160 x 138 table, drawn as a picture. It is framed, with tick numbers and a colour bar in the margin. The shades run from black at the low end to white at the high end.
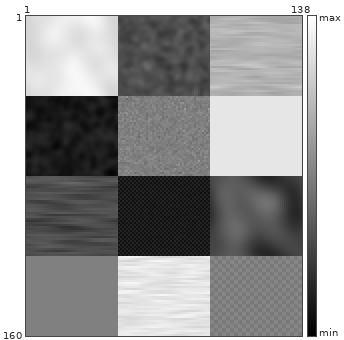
It is made of 4 by 3 panels. Panel 1,1: very high, smooth, faint in contrast. Panel 1,2: low, blotchy, faint in contrast. Panel 1,3: high, streaked across, faint in contrast. Panel 2,1: very low, blotchy, faint in contrast. Panel 2,2: middling, fine-grained, faint in contrast. Panel 2,3: very high, flat. Panel 3,1: low, streaked across, faint in contrast. Panel 3,2: very low, checkered, faint in contrast. Panel 3,3: low, smooth. Panel 4,1: middling, flat. Panel 4,2: very high, streaked across, faint in contrast. Panel 4,3: middling, checkered, faint in contrast.
